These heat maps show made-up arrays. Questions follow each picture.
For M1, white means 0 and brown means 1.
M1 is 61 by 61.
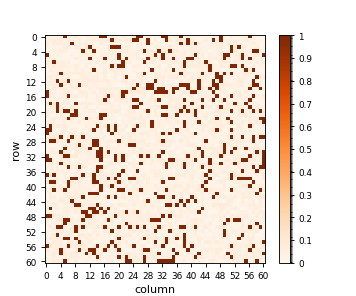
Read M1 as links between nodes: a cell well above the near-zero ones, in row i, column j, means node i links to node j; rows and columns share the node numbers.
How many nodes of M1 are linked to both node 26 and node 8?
1
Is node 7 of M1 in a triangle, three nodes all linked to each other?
no
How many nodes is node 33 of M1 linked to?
12
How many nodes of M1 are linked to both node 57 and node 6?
7
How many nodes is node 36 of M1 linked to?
6
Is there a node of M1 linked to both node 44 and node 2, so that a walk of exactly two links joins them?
yes
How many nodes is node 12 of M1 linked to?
7
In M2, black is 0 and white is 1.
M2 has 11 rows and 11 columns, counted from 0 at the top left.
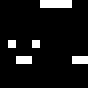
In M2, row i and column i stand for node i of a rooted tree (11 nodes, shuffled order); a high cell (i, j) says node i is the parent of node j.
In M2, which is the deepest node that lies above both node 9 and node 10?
7
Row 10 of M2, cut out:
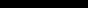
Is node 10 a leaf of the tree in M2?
yes
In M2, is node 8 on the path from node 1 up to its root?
no
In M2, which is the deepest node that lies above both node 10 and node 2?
7
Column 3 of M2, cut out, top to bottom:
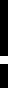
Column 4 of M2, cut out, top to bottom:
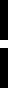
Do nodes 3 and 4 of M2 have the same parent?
no
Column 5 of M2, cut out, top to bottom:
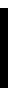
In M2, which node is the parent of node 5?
0
